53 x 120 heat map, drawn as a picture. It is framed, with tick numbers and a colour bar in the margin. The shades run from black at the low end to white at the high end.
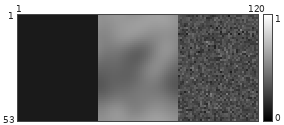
It is made of 1 by 3 panels. Panel 1,1: very low, flat. Panel 1,2: middling, smooth. Panel 1,3: low, fine-grained.
